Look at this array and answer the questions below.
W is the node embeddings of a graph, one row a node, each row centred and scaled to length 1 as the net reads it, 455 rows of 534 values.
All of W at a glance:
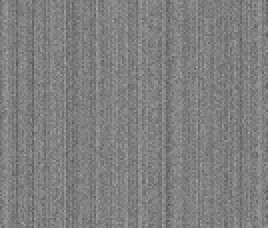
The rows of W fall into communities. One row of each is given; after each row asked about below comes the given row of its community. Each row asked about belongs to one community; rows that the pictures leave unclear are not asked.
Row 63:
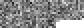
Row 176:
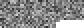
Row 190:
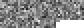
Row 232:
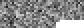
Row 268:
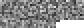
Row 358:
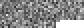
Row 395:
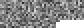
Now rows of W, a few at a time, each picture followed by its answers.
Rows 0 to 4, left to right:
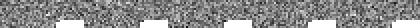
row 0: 176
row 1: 395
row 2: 395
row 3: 358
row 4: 176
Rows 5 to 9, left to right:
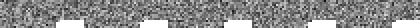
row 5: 232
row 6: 176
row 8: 268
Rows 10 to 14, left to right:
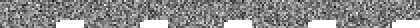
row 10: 63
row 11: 358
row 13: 395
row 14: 395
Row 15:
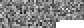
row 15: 395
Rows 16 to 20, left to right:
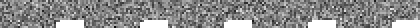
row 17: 268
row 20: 358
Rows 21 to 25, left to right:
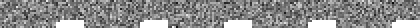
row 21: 268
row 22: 395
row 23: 358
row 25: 268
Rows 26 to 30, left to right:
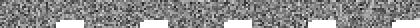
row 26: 176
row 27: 395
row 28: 63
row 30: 395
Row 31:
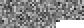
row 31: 268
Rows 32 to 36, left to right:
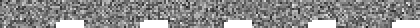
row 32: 176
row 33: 268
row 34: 395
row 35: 176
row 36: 395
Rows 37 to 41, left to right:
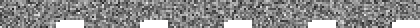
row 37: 176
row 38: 232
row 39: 190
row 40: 176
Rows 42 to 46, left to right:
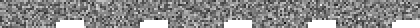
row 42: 395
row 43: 395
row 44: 232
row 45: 358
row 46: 176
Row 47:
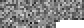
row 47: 190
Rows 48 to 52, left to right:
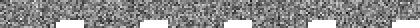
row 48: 395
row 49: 395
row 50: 190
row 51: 358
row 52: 63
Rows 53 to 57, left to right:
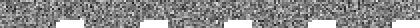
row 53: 232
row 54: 63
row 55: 358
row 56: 63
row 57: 63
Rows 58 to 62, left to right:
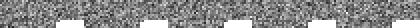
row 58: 358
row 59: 176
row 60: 358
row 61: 176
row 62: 190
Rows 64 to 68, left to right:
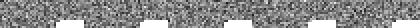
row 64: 395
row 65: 190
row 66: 395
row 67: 176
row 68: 268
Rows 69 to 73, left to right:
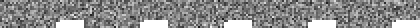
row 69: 395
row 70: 190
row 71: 268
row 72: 268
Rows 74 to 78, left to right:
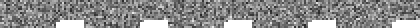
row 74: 395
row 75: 63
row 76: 232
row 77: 63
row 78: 176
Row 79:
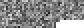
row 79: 395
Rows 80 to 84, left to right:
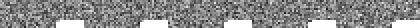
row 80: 190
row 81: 190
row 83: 268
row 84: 358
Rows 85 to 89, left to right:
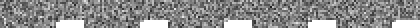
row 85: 358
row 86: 190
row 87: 63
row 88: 268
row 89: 358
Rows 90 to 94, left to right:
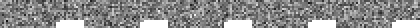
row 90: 190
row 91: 63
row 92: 190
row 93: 63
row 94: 358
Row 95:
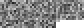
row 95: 63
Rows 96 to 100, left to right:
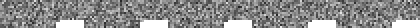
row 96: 358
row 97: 190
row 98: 176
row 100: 232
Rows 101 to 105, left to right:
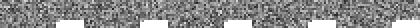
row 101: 190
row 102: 190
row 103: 190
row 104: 268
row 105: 358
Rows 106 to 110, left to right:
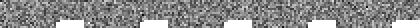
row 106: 395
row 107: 395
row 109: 176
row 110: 268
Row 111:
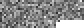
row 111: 176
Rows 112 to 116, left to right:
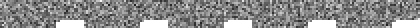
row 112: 190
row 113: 395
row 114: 63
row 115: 190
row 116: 395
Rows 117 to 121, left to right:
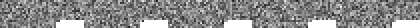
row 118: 63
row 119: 190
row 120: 176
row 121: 395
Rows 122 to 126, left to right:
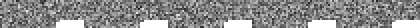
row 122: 190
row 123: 268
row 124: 268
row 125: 268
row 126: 190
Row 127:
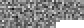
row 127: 190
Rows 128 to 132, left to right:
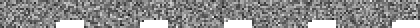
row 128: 176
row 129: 232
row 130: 232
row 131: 268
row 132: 190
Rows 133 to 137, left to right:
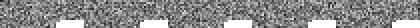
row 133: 176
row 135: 176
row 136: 232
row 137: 190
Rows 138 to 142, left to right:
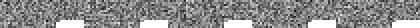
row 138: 358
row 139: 232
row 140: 190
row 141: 395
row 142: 395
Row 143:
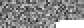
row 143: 176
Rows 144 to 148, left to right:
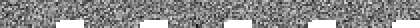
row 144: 176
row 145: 176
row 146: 63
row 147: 176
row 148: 268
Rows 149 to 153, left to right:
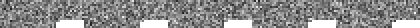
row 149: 358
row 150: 190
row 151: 63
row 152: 232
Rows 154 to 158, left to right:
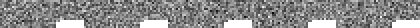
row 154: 176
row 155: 176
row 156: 395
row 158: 63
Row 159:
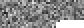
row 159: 268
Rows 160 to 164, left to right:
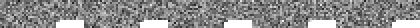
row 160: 358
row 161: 358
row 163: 190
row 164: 395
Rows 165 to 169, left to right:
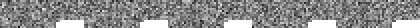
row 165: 176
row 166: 358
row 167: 63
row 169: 176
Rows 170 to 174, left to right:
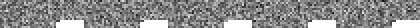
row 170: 268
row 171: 268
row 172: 232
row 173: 268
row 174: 395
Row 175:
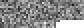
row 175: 268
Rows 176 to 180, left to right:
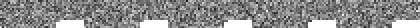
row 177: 268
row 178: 395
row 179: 395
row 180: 63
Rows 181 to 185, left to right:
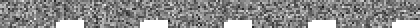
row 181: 190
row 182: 232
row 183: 190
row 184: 190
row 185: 268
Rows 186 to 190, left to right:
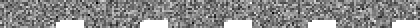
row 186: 395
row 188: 190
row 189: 176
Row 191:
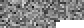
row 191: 395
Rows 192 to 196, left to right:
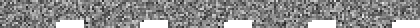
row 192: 176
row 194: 268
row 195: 63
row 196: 232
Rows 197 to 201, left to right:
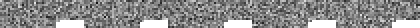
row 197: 63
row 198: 395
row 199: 268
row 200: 232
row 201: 63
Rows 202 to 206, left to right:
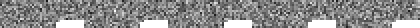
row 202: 176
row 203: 176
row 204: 190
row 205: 232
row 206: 358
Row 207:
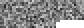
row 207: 268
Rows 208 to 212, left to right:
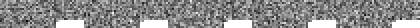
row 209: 63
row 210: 358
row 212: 358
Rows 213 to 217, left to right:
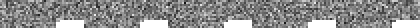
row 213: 232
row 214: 63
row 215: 176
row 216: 268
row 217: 268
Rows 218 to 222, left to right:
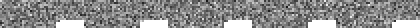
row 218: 268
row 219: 63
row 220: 358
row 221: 190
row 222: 176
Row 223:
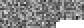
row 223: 190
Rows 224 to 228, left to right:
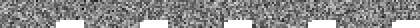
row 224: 190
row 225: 358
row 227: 358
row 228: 190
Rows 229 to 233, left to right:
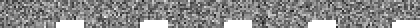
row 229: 358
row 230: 190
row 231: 232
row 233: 232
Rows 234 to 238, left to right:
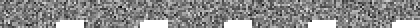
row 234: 358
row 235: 176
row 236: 190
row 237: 176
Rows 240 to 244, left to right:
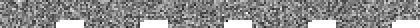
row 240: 63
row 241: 63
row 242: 232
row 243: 395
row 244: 176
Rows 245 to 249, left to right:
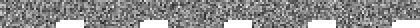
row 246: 395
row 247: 358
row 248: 190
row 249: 232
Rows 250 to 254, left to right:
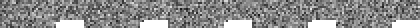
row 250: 176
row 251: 358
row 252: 176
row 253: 268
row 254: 63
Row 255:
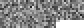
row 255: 190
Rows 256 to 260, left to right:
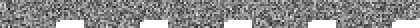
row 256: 232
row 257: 358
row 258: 63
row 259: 190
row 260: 63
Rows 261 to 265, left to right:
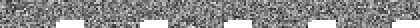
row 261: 232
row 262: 176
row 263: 358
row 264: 176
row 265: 395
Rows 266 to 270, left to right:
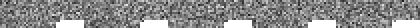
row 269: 176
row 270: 232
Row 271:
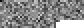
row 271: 395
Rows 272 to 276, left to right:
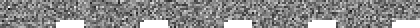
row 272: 358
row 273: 232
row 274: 176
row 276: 63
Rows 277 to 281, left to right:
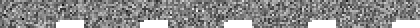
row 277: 358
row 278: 358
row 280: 395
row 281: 358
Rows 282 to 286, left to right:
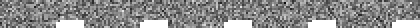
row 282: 176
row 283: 176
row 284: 268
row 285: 176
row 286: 395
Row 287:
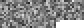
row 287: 190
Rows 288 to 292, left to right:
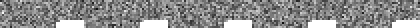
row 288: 395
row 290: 190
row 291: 190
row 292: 358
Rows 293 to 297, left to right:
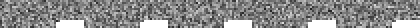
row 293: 268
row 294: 268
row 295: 190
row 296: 176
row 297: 268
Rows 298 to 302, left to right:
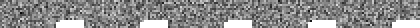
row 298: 176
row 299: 190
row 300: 268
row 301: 176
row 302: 358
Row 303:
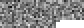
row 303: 232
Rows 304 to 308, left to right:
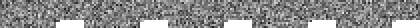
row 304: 358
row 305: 190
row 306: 63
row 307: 232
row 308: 190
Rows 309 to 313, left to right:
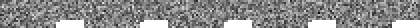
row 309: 176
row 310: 268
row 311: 190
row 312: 63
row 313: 190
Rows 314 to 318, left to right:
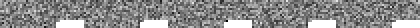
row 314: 190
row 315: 358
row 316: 268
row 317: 190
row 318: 268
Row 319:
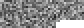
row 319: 63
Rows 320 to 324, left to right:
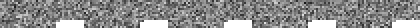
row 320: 232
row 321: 176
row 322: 358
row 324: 63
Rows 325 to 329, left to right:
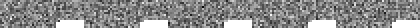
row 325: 190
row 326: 232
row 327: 63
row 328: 190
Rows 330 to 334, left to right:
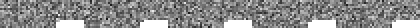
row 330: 190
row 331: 232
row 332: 232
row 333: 176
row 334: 176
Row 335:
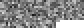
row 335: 232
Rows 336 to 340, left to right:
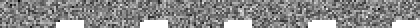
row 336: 232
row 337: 358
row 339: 176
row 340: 395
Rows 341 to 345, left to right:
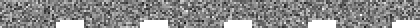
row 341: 395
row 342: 268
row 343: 176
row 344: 232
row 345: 358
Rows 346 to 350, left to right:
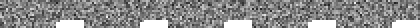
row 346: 268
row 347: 190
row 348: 358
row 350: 190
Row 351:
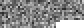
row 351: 268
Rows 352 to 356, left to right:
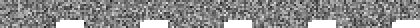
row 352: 190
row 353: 63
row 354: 232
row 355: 358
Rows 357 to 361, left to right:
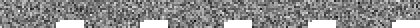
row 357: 395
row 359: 190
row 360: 190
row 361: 232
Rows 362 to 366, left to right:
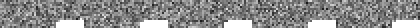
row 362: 190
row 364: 395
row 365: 268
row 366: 190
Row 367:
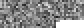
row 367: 190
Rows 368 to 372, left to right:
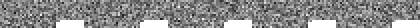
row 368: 63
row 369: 268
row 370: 63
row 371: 232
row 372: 395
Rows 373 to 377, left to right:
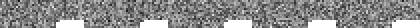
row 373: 358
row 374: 395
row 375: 268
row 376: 232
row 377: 176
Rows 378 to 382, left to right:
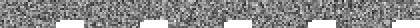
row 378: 268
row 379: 358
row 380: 395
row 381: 190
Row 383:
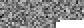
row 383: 395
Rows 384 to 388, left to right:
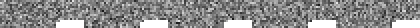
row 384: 232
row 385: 268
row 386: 190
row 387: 268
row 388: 395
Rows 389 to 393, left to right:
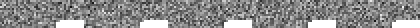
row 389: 190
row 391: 395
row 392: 358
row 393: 176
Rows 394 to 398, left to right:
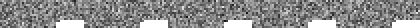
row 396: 268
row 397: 63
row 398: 395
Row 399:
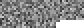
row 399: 176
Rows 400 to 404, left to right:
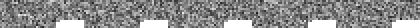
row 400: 232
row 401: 232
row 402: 232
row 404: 232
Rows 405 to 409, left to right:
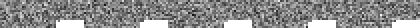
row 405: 190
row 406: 268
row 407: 176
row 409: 176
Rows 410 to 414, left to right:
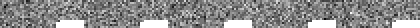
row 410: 176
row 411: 358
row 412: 358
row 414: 232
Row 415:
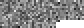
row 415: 268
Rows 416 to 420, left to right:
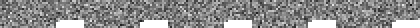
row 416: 395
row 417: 395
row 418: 176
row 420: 395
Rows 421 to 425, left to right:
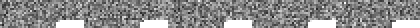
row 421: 358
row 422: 358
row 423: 232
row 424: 63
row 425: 232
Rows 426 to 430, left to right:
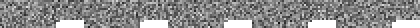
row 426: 395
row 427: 232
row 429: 268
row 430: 268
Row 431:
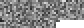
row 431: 395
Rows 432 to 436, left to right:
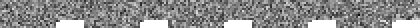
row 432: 395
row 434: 268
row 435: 176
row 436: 63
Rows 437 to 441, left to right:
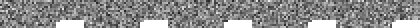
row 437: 63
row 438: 63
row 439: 176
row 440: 395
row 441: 358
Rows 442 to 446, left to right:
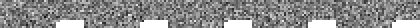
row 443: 268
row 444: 268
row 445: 190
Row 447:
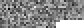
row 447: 268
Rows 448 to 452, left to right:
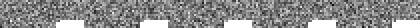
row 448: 268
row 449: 63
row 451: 63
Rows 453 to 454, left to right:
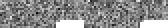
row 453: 190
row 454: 358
